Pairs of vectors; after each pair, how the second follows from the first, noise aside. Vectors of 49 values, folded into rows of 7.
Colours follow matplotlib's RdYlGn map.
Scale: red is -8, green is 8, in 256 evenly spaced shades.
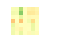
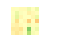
reversed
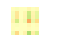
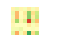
scaled up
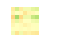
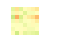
negated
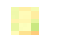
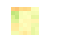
reversed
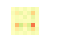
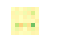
negated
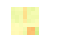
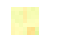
shrunk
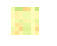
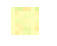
shrunk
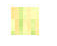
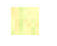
shrunk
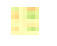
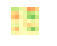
scaled up
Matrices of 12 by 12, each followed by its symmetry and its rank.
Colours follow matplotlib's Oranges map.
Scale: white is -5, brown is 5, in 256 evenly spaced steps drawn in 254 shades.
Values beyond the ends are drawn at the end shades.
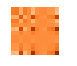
symmetric, rank one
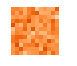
neither, full rank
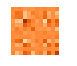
symmetric, rank two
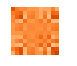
symmetric, rank two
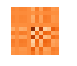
symmetric, rank one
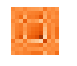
symmetric, rank two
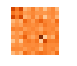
symmetric, rank two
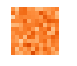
neither, full rank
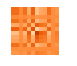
symmetric, rank one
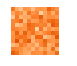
neither, full rank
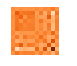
symmetric, rank two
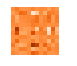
antisymmetric, rank two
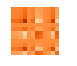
symmetric, rank one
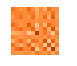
symmetric, rank two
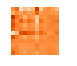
antisymmetric, rank two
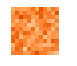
neither, full rank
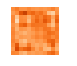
antisymmetric, rank two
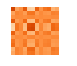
symmetric, rank one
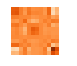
symmetric, rank two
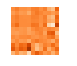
antisymmetric, rank two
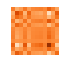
symmetric, rank one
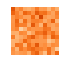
neither, full rank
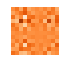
antisymmetric, rank two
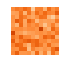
neither, full rank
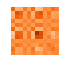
symmetric, rank two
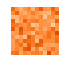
neither, full rank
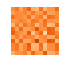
antisymmetric, rank two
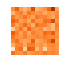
antisymmetric, rank two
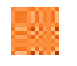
symmetric, rank one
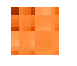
symmetric, rank one
